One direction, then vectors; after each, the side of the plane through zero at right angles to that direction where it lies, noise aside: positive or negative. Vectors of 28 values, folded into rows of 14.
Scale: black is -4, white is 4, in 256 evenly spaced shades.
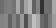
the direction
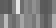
positive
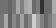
positive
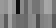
negative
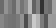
positive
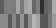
positive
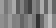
negative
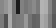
negative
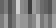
positive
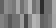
positive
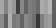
negative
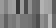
negative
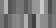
negative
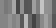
negative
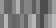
positive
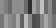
negative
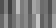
positive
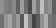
negative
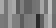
negative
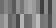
positive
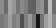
negative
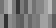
negative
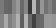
negative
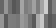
negative
